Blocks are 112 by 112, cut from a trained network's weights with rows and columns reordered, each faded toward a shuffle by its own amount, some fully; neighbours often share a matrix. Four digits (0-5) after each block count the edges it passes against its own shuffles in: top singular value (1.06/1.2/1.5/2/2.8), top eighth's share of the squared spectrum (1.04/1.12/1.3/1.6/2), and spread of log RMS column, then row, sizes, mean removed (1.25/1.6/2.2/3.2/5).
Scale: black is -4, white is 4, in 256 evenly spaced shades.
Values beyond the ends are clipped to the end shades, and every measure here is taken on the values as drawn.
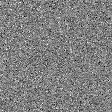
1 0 0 0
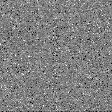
1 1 1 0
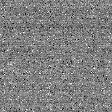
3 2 2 1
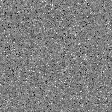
0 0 0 0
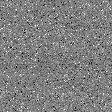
0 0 0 0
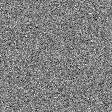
0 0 0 0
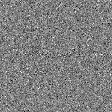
2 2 0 1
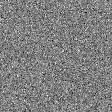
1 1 0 0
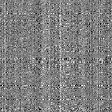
4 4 2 4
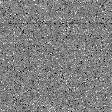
1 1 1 0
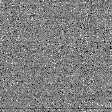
2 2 2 1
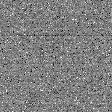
2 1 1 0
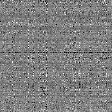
4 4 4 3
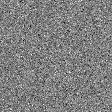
1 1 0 0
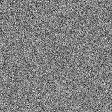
3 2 0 0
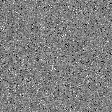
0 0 0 0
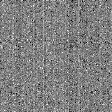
3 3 0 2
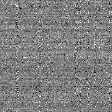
3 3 3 2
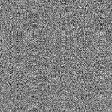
4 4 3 2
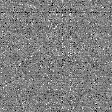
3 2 2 1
